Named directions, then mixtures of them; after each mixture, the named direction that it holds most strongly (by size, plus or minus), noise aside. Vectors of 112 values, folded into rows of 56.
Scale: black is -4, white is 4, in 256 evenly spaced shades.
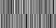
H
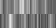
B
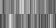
B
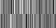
H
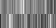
B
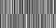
H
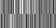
H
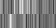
B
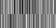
H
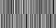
H
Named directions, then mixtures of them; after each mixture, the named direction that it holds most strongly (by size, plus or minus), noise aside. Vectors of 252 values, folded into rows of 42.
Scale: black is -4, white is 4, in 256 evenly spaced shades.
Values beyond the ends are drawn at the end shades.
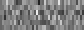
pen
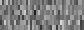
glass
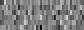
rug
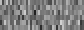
glass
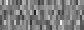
glass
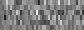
pen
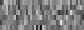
rug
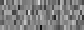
rug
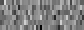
rug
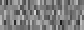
glass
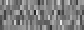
pen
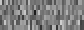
glass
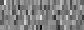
rug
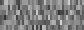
pen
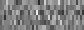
pen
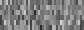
glass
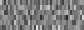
rug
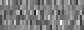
glass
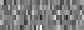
rug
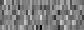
rug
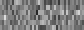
pen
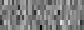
glass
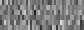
glass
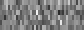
pen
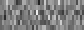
pen
